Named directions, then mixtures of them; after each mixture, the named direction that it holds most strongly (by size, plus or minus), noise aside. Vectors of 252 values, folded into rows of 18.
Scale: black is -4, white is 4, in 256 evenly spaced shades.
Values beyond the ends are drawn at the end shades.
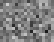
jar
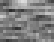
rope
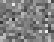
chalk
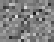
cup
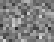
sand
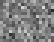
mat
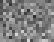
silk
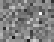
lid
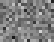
chalk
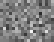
jar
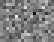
cup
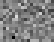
lid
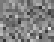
sand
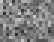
silk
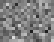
jar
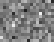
lid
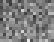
silk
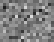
cup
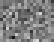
lid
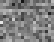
chalk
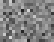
silk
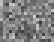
mat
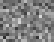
sand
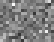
chalk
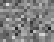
jar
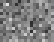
jar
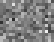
chalk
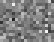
chalk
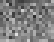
silk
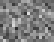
sand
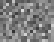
silk
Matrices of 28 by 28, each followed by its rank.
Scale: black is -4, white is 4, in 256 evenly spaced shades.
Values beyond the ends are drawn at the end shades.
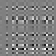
one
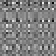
two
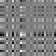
one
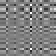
one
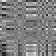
two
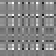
one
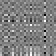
two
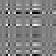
one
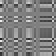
one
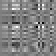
two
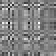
two
